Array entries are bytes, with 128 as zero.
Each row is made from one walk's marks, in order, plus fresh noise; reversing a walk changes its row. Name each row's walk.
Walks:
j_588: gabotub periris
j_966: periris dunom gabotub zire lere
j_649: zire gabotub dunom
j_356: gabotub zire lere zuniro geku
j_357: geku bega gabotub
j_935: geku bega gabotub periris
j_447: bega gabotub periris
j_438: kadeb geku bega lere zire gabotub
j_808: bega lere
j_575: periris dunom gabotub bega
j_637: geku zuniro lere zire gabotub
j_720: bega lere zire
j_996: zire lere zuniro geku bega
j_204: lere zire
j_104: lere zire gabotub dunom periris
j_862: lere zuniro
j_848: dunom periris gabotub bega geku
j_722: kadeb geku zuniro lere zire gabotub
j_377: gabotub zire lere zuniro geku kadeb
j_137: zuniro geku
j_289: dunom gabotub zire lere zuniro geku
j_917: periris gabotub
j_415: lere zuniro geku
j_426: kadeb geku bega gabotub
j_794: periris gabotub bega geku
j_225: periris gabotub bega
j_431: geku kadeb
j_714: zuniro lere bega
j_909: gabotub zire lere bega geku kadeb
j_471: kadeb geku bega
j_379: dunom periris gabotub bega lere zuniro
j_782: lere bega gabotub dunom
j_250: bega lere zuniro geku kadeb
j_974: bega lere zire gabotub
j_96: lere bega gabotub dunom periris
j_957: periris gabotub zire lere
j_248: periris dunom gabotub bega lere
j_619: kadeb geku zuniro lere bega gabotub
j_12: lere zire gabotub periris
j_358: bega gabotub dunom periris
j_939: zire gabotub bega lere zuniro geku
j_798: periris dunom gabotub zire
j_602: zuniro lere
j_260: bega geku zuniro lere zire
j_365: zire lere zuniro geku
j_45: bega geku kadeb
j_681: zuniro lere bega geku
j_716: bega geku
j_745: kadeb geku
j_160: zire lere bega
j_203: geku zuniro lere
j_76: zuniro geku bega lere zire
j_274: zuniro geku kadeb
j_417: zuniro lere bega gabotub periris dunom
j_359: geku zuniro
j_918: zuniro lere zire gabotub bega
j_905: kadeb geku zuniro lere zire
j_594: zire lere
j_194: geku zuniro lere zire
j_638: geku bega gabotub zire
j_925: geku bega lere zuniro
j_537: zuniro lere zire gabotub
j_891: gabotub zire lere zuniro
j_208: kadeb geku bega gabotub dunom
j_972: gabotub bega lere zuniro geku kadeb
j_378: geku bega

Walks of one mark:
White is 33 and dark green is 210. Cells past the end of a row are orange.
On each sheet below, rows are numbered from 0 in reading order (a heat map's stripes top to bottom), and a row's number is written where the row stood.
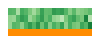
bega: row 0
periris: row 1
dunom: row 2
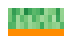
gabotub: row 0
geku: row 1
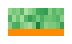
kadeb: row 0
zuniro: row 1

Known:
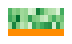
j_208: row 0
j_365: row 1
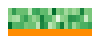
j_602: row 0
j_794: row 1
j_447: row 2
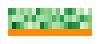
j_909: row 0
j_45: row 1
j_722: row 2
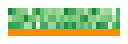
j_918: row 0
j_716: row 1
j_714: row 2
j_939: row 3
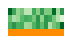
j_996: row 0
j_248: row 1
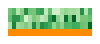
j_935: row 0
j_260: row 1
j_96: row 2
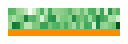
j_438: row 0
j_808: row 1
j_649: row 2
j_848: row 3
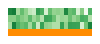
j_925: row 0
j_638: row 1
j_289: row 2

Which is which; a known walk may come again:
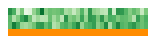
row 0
j_76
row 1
j_203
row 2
j_12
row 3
j_104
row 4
j_862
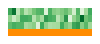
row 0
j_194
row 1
j_638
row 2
j_204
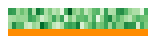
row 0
j_431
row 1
j_909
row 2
j_637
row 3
j_594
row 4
j_365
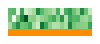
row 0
j_720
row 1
j_45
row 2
j_357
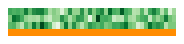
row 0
j_225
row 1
j_972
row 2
j_966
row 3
j_917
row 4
j_274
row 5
j_537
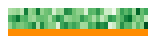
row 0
j_358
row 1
j_471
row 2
j_918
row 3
j_722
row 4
j_575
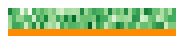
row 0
j_289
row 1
j_208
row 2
j_96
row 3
j_794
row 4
j_957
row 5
j_415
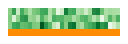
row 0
j_808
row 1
j_619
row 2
j_681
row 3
j_377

